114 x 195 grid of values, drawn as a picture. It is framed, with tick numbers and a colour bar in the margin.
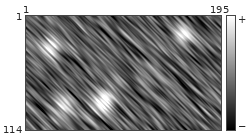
The grain runs diagonally down to the right. Neither half mirrors the other. Overall the values sit about 40% of the way up the scale. No overall slope runs across the table. No row or column stands out. There are four bumps.
